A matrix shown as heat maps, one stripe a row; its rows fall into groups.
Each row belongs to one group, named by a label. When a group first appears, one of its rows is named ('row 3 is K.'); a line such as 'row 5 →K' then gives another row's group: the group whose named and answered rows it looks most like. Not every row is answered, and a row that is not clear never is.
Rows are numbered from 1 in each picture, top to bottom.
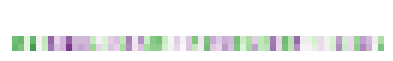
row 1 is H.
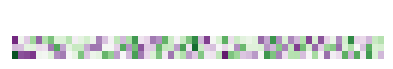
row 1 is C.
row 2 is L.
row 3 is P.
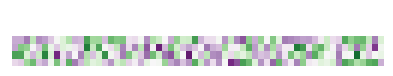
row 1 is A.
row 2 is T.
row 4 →L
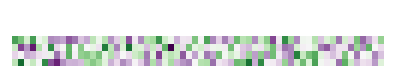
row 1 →H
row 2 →P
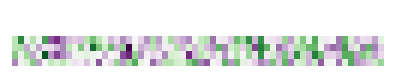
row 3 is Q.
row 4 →C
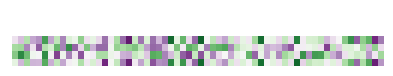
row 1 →Q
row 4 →Q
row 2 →C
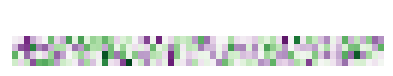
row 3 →P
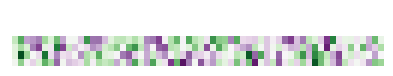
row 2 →C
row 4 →T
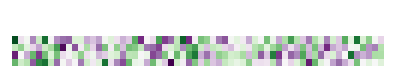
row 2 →C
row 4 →T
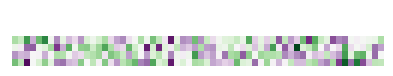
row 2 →P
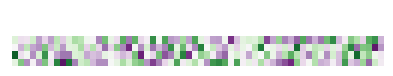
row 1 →L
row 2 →Q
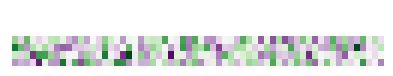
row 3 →T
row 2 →H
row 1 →L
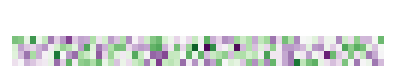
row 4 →P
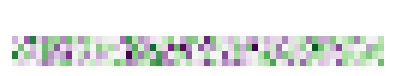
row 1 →C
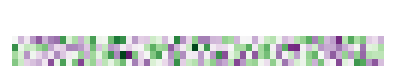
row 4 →A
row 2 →H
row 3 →P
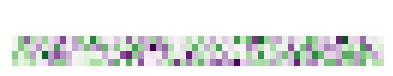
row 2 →C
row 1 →H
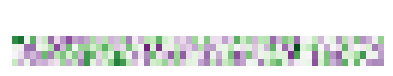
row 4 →A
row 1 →H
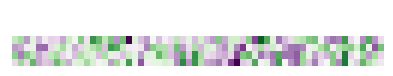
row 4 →L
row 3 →L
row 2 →A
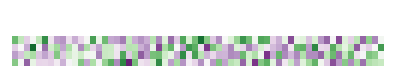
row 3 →L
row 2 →C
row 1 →H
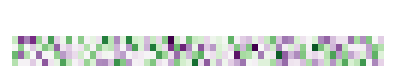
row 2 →T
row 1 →P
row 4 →A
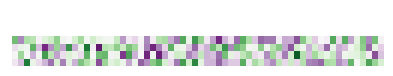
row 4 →L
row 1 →L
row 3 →T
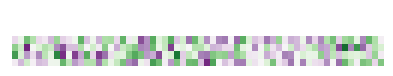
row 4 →A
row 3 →C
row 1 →L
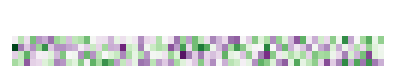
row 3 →T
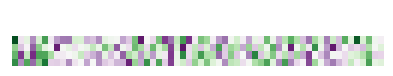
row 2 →P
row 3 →Q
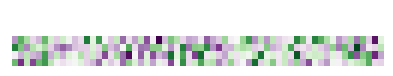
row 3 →Q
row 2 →H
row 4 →Q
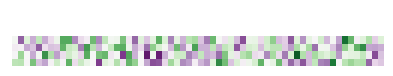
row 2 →A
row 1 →A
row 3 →T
